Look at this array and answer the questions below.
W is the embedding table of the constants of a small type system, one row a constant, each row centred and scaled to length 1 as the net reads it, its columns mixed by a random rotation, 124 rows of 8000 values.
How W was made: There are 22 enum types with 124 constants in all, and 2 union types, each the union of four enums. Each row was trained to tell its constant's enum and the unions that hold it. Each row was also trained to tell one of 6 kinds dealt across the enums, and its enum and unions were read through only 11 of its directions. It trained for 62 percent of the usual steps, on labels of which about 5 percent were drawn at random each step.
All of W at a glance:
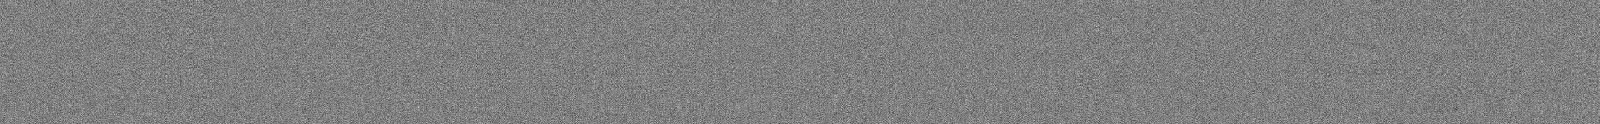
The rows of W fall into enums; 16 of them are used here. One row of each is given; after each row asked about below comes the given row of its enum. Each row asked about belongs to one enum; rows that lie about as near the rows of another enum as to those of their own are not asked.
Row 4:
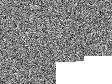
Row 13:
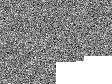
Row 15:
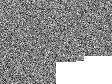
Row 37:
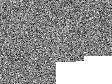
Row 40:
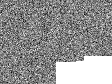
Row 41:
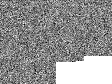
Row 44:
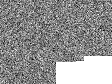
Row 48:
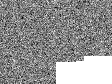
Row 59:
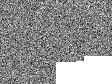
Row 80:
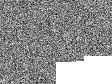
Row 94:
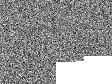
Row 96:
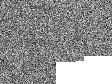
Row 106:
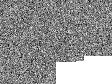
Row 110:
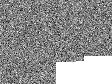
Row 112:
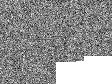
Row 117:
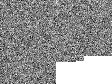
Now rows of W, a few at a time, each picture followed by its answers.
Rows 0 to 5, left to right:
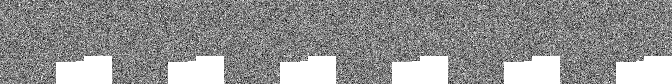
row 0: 110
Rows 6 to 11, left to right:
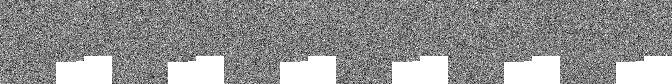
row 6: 96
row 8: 106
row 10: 110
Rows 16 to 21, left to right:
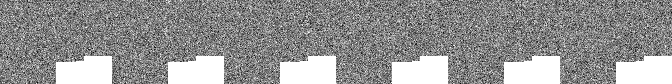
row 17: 48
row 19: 37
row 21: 13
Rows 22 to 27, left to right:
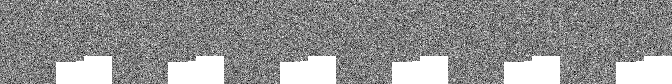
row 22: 59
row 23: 13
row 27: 13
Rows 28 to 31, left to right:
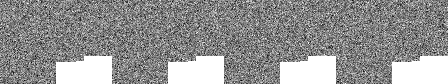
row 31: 4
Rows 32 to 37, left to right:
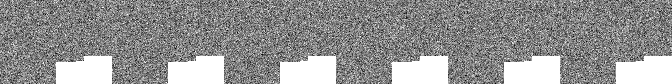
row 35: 37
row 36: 15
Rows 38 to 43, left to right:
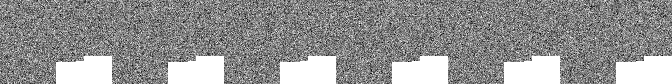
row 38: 48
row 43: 96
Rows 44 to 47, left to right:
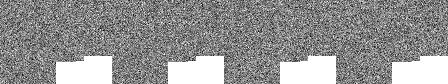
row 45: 4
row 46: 117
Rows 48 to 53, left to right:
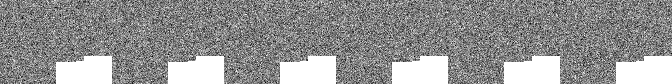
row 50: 80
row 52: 59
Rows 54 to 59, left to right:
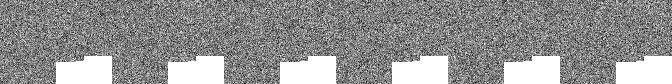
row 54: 4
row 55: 106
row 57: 96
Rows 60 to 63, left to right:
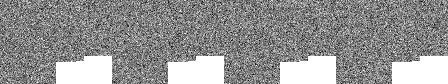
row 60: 110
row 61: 4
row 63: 48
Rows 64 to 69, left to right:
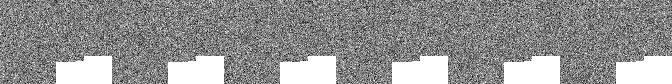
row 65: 80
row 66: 48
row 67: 96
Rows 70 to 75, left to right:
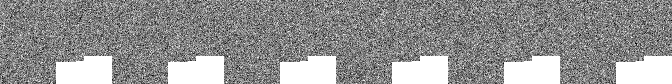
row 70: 15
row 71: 48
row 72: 80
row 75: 80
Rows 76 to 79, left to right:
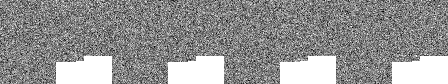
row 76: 80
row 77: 112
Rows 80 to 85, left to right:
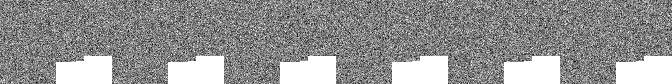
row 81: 80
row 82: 59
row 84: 48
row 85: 112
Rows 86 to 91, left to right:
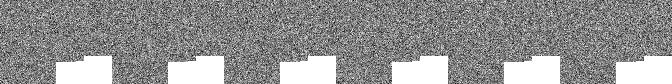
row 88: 96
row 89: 4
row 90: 59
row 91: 59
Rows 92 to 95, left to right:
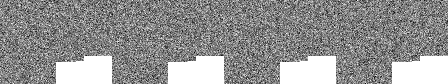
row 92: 110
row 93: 59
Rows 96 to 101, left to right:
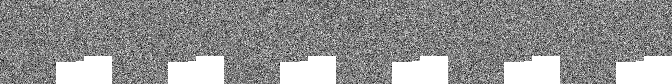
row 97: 44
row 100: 96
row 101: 15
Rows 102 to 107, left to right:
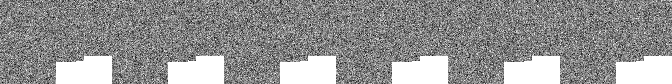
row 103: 37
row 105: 110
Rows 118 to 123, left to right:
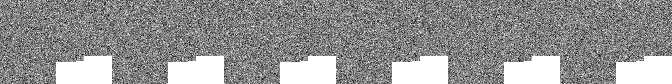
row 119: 110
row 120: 117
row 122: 37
